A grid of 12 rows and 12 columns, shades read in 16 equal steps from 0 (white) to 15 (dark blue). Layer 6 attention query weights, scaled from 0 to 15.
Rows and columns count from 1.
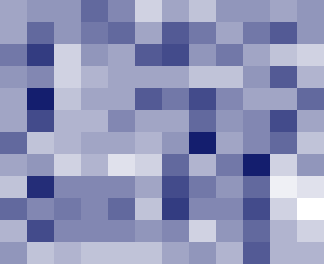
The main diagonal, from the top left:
6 10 3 5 6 6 7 5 7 12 5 5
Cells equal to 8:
17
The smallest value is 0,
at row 10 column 12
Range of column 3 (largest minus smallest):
6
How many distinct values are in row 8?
8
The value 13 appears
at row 3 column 2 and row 10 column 7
